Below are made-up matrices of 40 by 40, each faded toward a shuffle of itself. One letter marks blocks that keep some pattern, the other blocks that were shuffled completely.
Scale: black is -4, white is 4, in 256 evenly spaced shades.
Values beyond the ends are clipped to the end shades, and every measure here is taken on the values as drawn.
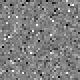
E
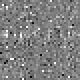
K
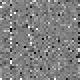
K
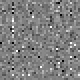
K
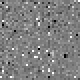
K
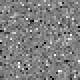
E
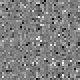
K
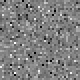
E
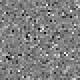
E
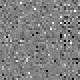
K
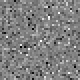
E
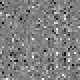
K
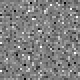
E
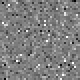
E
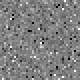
E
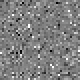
K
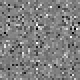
K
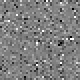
K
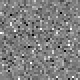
E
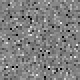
E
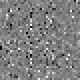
K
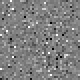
E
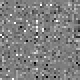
K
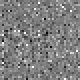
K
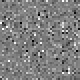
K
